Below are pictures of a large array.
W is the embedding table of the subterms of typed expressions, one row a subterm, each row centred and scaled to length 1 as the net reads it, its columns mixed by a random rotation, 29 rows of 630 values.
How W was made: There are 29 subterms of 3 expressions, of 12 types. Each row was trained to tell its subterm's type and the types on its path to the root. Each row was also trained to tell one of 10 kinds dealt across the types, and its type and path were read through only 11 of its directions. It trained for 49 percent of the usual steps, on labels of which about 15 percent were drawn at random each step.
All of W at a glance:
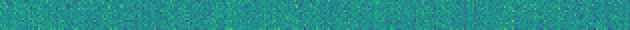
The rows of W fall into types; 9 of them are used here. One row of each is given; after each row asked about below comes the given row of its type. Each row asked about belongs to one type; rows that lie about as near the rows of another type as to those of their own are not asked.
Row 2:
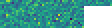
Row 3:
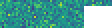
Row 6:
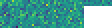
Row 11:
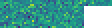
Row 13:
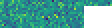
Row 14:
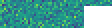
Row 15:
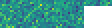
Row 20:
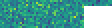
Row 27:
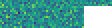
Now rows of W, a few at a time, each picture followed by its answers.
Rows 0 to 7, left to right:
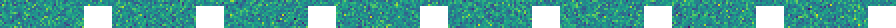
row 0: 27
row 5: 15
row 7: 6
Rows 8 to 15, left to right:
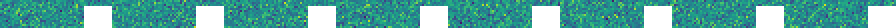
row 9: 2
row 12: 20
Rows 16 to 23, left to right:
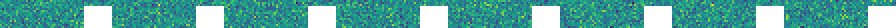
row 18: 20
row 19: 15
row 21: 13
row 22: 15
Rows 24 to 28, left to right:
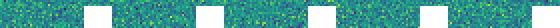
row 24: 20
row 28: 27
